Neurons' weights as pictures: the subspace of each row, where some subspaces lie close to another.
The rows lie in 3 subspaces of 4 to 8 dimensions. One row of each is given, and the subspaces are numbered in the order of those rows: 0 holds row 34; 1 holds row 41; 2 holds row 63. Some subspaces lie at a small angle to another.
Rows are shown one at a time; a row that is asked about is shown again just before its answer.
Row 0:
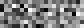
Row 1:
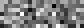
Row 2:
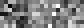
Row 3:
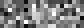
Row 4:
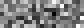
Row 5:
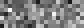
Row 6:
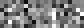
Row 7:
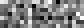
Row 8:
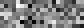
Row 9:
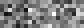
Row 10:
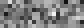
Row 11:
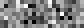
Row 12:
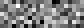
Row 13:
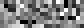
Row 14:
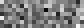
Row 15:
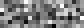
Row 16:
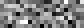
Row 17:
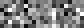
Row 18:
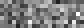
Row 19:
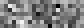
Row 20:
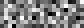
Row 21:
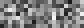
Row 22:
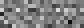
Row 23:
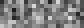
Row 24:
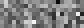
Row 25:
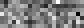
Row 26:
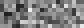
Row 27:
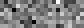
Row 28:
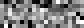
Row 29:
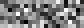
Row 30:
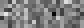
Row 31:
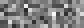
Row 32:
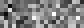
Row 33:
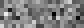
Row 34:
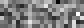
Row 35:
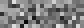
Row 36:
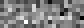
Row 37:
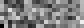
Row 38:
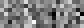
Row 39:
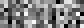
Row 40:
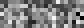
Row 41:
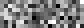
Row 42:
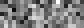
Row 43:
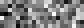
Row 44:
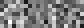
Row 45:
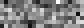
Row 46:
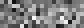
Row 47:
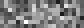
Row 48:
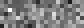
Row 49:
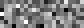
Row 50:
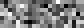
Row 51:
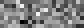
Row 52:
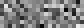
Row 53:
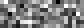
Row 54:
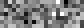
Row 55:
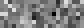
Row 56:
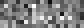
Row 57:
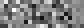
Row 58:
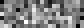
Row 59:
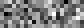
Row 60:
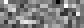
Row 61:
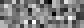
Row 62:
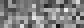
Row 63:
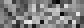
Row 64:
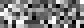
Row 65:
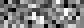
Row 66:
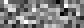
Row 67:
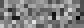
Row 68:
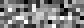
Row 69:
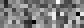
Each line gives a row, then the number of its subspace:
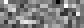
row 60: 0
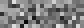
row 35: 2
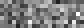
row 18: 2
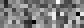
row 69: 0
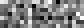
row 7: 0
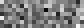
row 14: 2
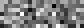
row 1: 2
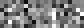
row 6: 0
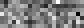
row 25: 1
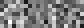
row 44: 1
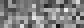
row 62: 2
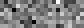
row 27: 2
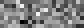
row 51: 2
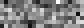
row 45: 1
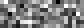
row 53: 0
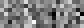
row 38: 0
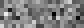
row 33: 1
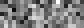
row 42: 1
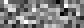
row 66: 0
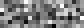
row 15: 1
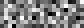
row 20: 1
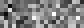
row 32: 1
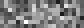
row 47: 0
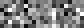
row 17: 0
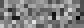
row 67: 1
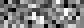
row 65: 2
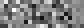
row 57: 2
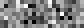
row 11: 2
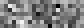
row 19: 2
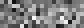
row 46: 2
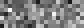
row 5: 1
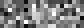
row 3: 0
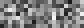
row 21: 1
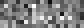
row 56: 0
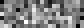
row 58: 2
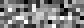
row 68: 1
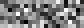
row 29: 2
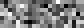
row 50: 0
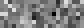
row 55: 0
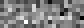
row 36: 1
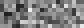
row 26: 2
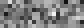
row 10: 1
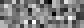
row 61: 2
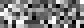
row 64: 1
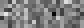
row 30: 1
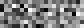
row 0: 2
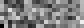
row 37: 1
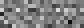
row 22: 2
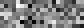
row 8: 2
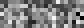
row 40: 0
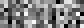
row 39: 1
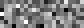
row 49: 2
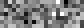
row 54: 1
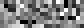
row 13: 2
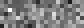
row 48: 1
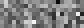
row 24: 0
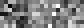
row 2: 2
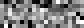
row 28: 1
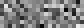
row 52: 2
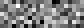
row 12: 2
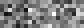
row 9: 2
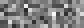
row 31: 2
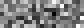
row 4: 2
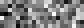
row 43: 0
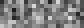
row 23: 1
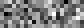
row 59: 1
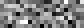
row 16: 2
